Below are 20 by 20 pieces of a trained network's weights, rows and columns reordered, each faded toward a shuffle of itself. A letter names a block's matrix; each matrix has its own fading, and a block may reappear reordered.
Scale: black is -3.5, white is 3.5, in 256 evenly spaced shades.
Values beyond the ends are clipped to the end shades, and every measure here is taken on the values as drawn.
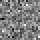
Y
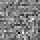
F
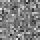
Y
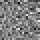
Y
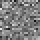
Y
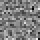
Y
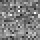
F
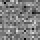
F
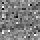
F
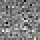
F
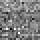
F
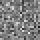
Y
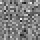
Y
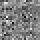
F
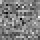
F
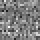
F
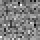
F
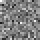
Y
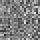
Y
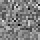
Y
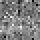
F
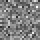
Y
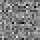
Y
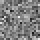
Y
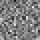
Y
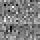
F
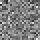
Y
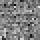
F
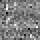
F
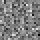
Y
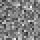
Y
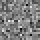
Y
